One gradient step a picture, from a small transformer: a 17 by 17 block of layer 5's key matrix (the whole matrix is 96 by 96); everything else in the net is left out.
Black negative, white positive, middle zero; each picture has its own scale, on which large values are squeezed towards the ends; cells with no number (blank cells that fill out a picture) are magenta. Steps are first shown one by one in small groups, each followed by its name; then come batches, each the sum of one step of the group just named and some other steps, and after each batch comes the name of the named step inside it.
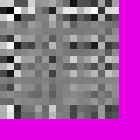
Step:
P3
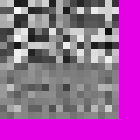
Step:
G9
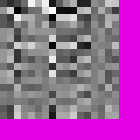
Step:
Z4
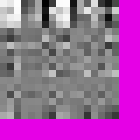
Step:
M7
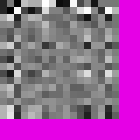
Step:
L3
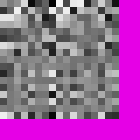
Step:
M7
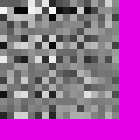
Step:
Z4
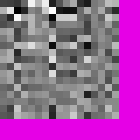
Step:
Z4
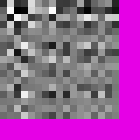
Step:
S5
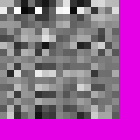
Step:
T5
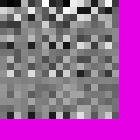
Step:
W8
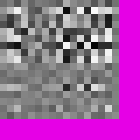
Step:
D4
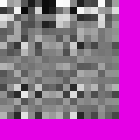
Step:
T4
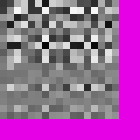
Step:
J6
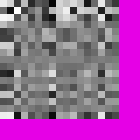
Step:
T5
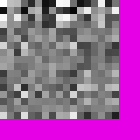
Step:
T4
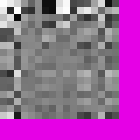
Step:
T5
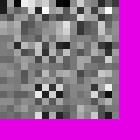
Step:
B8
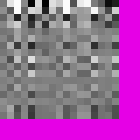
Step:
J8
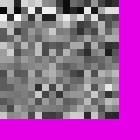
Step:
B8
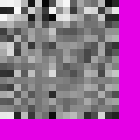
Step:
J8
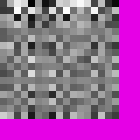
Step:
J8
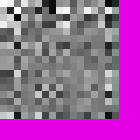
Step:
B8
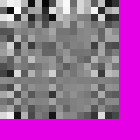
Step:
J8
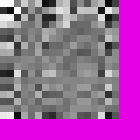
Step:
B8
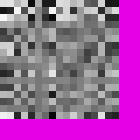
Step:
J8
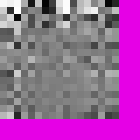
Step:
J8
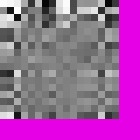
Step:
J8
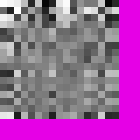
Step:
J8
